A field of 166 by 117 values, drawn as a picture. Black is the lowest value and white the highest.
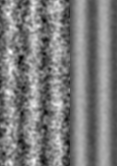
Stripes running up and down repeat 5 times from left to right. There is no overall slope. The right part is calmer, past a seam about 60% of the way across. On average the colour sits 50% of the way up the scale. No lone cell stands out from its neighbours.
